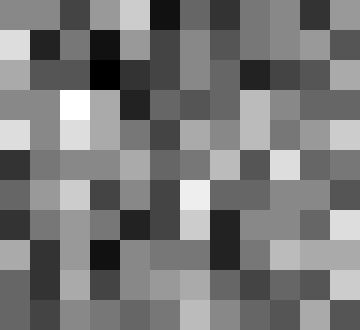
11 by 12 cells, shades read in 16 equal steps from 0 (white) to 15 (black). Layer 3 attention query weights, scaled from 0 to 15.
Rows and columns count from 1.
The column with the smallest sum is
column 3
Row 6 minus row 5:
10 1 5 2 -3 -2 3 -3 6 -6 3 5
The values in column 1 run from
2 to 12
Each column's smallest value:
2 6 0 5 3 6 1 4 4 2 5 2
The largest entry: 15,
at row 3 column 4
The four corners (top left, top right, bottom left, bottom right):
7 6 9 10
